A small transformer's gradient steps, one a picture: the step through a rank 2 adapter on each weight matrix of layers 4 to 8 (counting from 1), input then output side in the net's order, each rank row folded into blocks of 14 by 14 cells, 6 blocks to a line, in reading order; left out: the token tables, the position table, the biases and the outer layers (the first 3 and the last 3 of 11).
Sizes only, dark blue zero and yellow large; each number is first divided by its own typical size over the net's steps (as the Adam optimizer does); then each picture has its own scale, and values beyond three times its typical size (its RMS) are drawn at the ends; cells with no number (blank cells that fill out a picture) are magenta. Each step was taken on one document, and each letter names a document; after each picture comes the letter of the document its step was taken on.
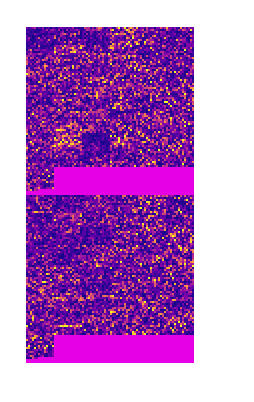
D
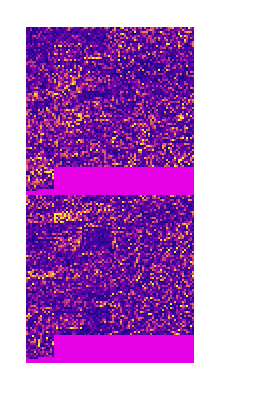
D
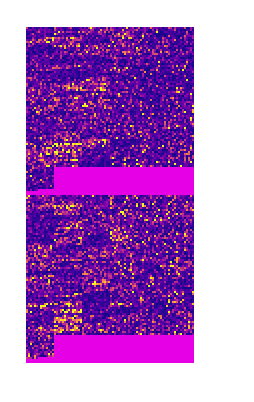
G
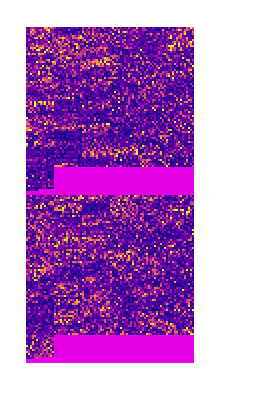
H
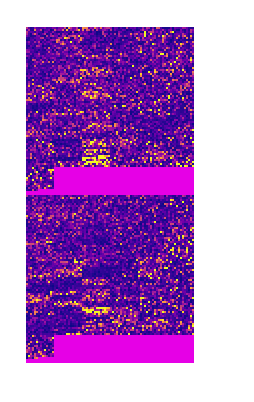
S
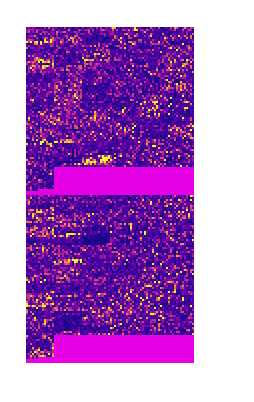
S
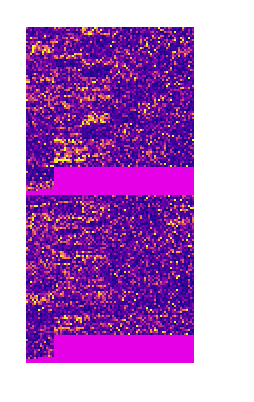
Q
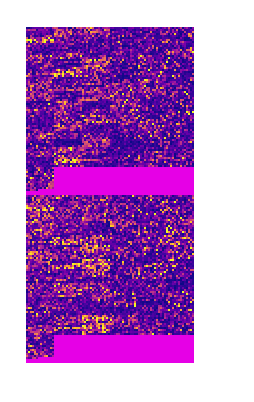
Q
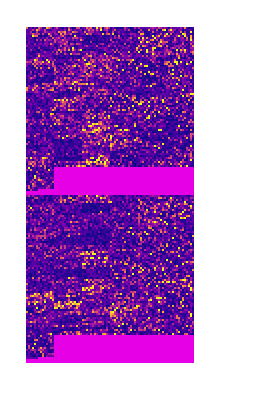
S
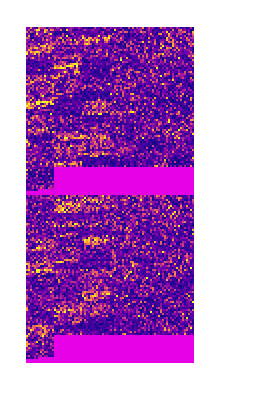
H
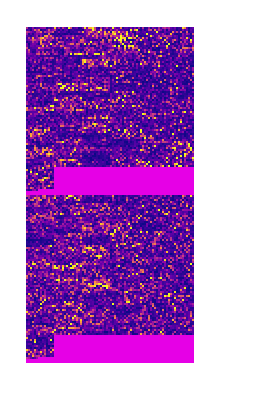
G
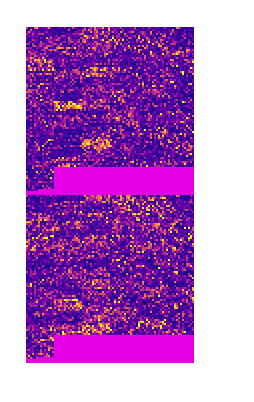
H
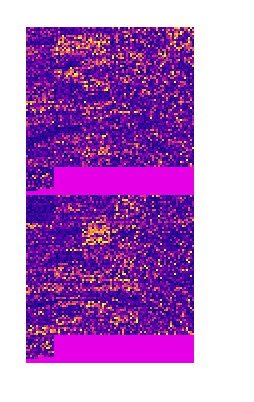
H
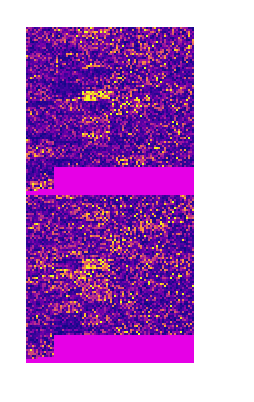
Q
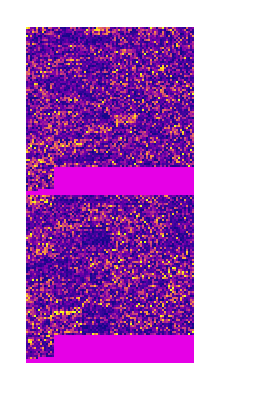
D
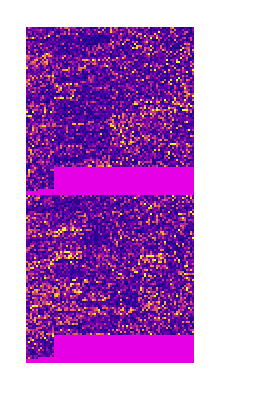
D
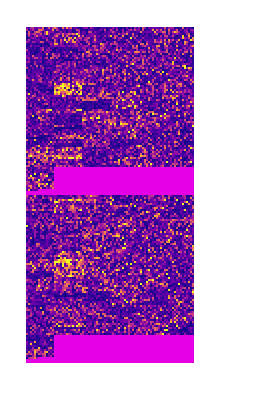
Q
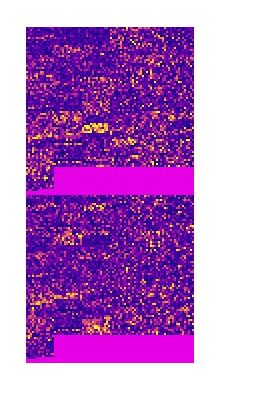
D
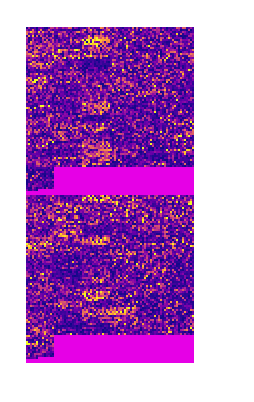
H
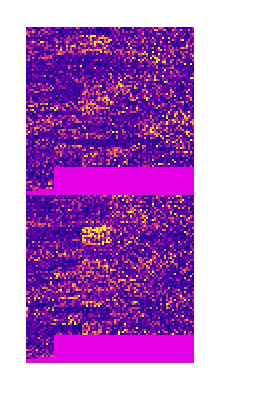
H
